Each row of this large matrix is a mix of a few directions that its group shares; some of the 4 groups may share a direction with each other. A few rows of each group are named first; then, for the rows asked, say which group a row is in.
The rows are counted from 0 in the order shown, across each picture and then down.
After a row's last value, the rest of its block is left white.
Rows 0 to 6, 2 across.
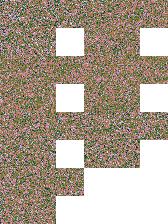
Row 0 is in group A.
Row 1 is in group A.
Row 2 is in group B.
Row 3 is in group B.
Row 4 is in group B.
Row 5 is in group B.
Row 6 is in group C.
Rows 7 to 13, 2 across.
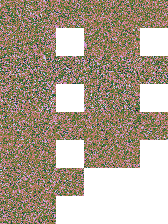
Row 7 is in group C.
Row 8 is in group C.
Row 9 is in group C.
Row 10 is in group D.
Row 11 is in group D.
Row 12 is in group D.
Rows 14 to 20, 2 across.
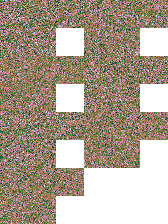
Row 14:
A
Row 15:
D
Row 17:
C
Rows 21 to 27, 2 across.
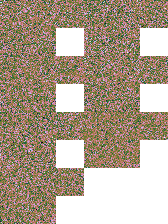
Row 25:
C
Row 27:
D
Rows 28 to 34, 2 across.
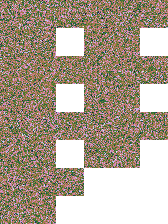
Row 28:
C
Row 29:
D
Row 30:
A
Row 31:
D
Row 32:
C
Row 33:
A
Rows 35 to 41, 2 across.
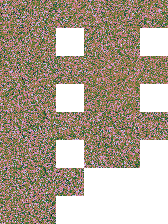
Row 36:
C
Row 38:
A
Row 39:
C
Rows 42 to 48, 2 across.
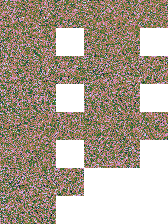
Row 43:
A
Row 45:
A
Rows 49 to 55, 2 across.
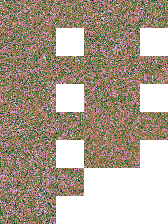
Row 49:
A
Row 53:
A
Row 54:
D
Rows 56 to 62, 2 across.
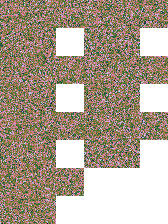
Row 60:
C
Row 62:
C
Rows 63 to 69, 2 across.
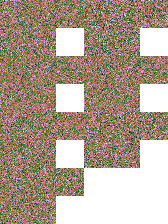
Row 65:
D
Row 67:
D
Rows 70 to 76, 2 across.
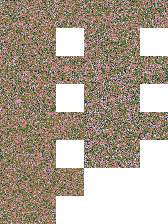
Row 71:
B
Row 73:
C
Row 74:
B
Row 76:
A
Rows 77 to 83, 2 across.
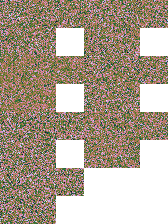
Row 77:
A
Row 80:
A
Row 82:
C
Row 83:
C
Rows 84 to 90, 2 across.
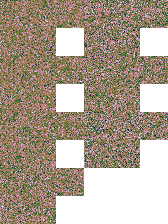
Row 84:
C
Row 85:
C
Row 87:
A
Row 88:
D
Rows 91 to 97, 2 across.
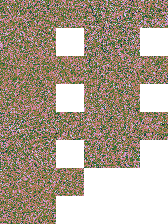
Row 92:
C
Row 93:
B
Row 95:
A
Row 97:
A
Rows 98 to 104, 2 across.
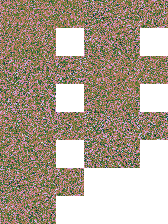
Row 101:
A
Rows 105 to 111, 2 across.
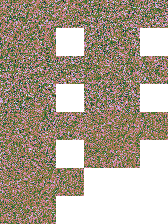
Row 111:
A
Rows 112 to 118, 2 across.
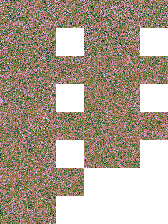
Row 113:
C
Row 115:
C
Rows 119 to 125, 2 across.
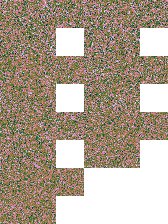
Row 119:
C
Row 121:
C
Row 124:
A
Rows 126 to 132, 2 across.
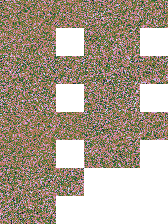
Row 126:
A
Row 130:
A
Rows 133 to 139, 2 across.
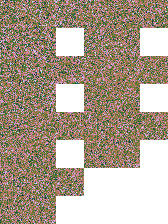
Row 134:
B
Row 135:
C
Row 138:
D
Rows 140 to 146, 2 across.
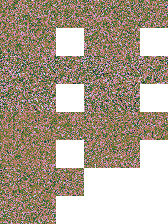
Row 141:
C
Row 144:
D
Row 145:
B
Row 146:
A
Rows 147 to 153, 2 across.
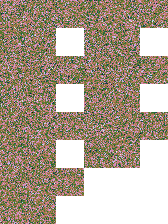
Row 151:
D
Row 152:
A
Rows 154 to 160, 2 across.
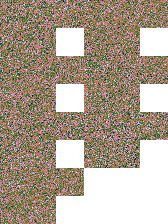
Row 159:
C
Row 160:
A
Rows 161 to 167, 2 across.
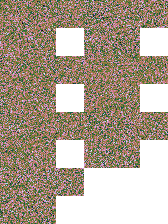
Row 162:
A
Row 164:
B
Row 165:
A
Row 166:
D
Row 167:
C
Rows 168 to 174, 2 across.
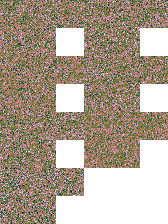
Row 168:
D
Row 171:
A
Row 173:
B
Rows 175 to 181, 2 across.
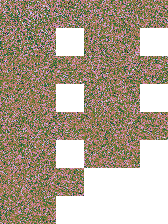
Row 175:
C
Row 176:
D
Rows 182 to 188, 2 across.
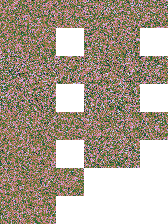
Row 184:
A
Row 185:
B
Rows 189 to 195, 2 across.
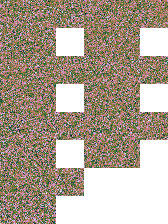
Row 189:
B
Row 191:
B
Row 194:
B
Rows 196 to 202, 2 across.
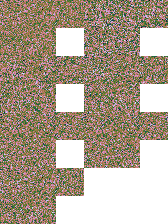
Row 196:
A
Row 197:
C
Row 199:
A
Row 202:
A
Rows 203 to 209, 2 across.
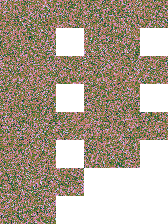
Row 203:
C
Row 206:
A
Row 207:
D
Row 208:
B
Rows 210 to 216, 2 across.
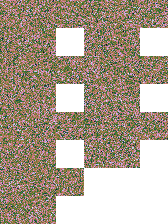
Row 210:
D
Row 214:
D
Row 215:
B
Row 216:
A
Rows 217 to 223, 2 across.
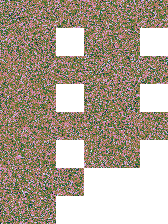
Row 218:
C
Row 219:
D
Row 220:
C
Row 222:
D
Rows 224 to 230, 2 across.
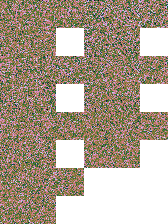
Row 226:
C
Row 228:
B
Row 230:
D
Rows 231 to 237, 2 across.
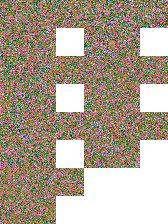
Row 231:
C
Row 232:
C
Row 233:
D
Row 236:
D
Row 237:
D
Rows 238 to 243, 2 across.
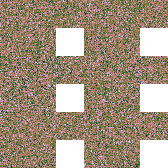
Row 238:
B
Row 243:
D
